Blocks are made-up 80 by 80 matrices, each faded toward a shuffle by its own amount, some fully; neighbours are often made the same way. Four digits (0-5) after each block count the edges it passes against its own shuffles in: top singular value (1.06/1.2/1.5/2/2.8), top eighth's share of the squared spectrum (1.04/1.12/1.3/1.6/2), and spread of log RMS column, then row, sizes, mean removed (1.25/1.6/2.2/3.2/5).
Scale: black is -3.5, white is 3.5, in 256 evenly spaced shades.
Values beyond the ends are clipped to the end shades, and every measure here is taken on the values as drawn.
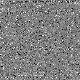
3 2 0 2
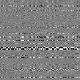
5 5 1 4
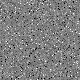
1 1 0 0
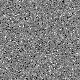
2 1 0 0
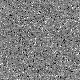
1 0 0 0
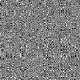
4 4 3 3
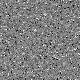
1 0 0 0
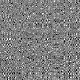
4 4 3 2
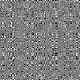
5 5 3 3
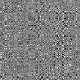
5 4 3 3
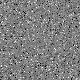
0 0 0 0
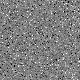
0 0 0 0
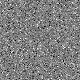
3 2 0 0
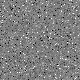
1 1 0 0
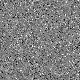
2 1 0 0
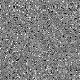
3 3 1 1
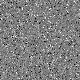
1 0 0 0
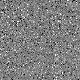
3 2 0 1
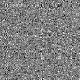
4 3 2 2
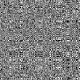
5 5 3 3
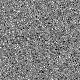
0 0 0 0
